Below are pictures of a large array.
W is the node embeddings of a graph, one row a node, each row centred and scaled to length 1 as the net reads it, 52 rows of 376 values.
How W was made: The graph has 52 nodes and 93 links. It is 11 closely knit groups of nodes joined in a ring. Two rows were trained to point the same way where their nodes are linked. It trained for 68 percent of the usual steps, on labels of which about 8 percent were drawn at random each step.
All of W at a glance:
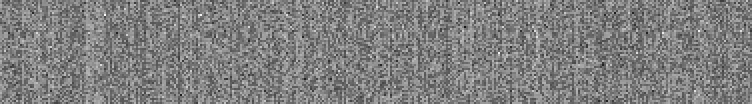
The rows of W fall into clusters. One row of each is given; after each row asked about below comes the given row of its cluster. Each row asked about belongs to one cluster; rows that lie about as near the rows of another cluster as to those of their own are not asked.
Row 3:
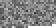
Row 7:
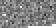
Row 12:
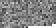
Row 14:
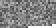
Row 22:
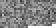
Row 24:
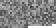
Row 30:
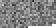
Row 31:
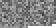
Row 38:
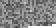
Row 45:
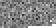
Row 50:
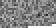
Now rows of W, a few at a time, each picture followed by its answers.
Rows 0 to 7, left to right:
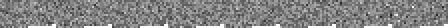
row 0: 45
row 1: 50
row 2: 45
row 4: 7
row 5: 38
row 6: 24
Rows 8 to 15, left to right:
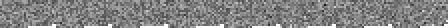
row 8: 38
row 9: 22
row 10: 24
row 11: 7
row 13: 31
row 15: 30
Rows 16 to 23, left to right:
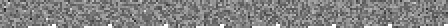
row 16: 3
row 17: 3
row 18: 3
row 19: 50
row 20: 24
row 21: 50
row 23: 30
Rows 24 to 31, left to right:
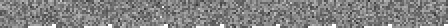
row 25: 14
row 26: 7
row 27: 22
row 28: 3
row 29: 24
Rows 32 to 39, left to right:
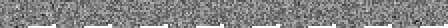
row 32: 12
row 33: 12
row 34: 31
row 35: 22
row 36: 45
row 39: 12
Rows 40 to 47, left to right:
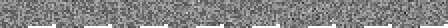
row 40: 14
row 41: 14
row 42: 3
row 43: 38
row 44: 14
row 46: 30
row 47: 31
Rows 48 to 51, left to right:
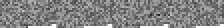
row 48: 50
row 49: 7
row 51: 7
